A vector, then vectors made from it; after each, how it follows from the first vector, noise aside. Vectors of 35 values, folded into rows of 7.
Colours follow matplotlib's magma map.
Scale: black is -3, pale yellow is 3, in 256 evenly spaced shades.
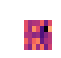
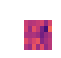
shrunk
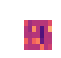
partly zeroed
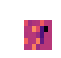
partly zeroed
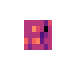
partly zeroed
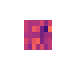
shrunk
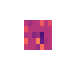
partly zeroed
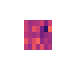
shrunk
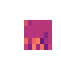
partly zeroed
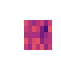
shrunk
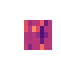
partly zeroed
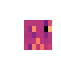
partly zeroed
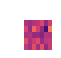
shrunk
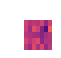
shrunk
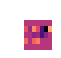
partly zeroed
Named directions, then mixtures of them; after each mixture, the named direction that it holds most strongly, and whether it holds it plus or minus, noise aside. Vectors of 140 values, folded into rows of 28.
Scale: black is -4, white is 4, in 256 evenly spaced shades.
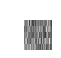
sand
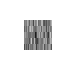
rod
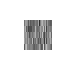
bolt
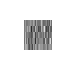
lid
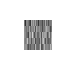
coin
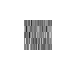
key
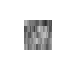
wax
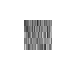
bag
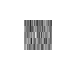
rod, minus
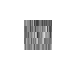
wax, plus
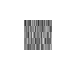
coin, plus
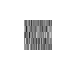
key, plus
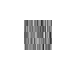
rod, minus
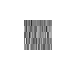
key, plus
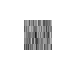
rod, plus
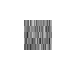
sand, minus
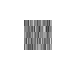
sand, minus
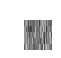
bolt, plus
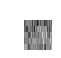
bag, plus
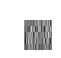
lid, minus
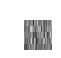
rod, plus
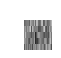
rod, plus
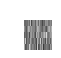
key, plus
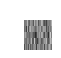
rod, plus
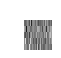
key, plus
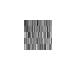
bag, plus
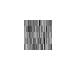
bolt, plus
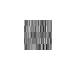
bolt, minus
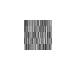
bolt, minus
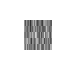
rod, minus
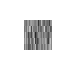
lid, plus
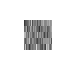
bag, plus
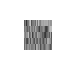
coin, minus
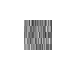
sand, plus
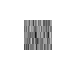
rod, plus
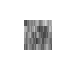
wax, minus
